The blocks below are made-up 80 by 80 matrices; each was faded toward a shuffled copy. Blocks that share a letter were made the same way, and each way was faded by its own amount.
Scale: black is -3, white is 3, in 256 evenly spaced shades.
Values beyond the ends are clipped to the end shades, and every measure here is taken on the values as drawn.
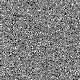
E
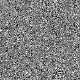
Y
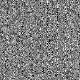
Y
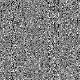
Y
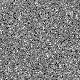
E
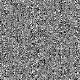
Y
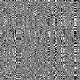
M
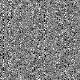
Y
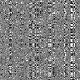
M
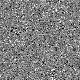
E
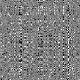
M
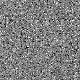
E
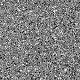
E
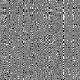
M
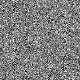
Y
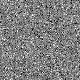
E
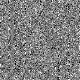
Y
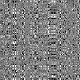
M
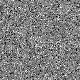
E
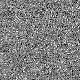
E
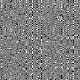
M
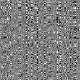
M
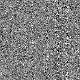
Y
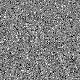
E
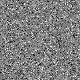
E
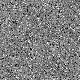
E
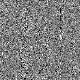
Y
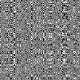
M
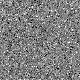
E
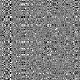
M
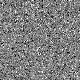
E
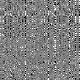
M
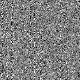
Y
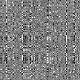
M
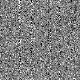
Y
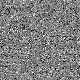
E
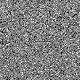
E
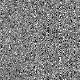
Y
